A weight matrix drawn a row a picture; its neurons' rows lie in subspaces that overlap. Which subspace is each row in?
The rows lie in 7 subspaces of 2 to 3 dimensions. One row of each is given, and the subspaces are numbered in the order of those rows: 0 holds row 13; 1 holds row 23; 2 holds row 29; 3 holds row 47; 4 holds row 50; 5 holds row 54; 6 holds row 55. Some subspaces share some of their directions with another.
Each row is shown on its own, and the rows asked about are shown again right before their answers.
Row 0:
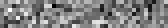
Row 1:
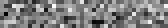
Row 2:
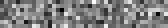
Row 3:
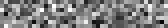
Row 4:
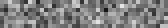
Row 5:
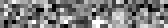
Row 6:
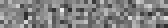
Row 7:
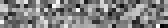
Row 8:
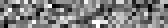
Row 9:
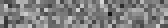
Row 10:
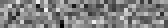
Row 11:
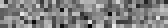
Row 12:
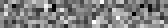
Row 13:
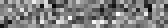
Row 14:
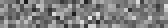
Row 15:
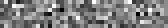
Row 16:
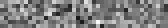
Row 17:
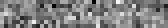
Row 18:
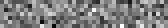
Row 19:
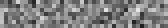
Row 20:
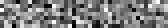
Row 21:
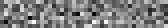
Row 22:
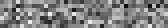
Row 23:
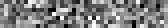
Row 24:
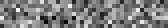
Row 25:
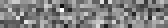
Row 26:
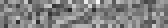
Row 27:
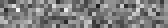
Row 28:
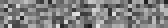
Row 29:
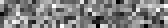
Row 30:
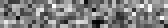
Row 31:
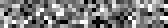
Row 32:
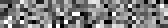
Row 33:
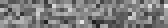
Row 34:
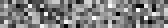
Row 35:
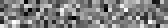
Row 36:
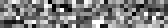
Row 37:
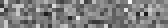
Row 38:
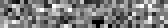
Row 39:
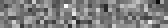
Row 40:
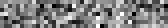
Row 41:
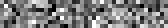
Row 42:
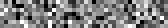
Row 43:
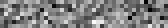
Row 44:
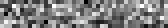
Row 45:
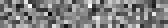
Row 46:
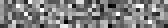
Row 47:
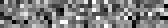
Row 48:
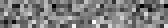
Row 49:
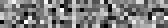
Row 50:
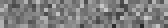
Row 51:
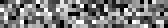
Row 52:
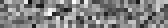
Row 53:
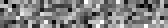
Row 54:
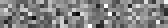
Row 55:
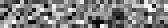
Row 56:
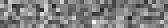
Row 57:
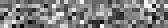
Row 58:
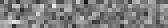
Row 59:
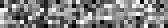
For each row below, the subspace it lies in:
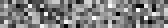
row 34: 0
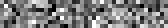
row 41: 1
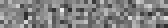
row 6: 3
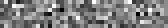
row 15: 3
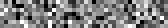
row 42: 3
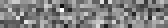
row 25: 3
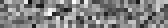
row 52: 1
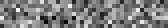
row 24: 6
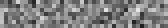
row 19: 4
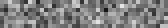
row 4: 4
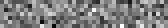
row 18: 0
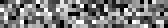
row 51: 2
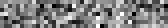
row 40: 2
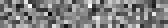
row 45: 0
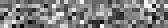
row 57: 6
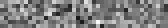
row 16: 1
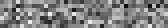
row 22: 6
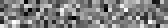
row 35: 4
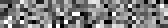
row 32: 5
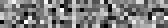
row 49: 3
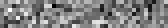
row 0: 0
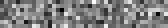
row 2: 3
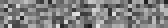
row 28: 5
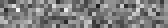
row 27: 6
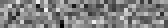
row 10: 2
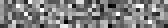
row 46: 0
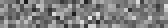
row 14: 1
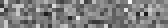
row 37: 3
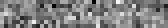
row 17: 2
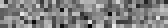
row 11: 5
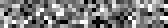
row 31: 3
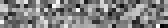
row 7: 4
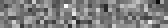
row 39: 4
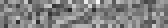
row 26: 0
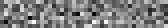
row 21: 5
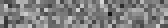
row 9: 4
